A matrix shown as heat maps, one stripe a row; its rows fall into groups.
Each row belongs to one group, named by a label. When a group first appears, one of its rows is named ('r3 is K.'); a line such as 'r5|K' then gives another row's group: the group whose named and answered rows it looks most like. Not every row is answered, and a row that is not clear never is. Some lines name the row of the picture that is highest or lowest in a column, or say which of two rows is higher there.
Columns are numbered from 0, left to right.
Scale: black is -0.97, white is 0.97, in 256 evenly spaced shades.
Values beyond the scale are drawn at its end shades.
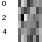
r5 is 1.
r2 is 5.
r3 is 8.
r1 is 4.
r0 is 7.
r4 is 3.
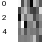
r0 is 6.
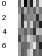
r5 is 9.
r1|5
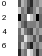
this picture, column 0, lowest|2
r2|9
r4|1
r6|1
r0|1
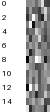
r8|9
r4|9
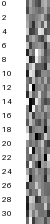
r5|3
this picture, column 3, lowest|19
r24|8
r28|7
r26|9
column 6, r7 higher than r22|Yes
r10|7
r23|1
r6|8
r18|8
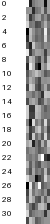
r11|1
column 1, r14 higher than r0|Yes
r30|8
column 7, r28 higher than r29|Yes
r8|1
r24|5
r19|5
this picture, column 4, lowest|9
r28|1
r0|8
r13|3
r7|8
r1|4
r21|3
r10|9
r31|7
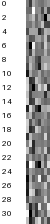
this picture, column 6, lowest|2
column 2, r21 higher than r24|No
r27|7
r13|8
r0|5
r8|1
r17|6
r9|1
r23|1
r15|1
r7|5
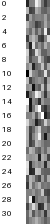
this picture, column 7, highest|5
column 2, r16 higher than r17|Yes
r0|9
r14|6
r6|5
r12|4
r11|8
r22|6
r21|1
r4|5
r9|4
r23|8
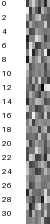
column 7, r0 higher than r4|Yes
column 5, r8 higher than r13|No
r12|3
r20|8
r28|3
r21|9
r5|9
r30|5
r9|8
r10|8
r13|1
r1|6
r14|9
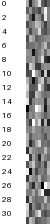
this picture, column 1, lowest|24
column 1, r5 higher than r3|Yes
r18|5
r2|3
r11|4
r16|9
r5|7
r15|9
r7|4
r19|8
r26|3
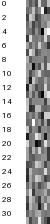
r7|7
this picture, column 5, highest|1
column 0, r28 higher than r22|No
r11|5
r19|9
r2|7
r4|3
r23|9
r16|3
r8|8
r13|3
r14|8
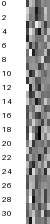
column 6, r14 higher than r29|Yes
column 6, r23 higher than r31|Yes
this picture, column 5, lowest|17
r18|1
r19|1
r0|7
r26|7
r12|6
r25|7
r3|9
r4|1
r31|5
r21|8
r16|1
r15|9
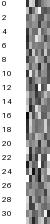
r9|6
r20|6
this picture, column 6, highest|30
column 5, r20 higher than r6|Yes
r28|6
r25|6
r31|4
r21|6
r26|3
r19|9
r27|1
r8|9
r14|6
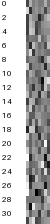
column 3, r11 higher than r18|Yes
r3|7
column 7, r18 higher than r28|No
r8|3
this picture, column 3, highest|25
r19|6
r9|8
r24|5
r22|8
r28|3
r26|8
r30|6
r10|7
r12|3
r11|3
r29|5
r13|6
